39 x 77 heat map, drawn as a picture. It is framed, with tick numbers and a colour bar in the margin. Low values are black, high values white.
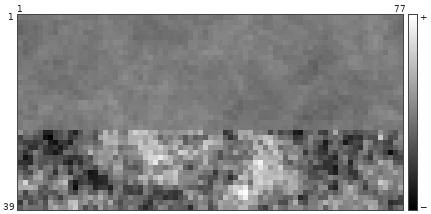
No regular stripes run through it. The texture is blotchy. The distribution is heavy-tailed on both sides. A horizontal seam about 60% of the way down splits the table, and the top part is calmer. No overall slope runs across the table. Neither half mirrors the other.
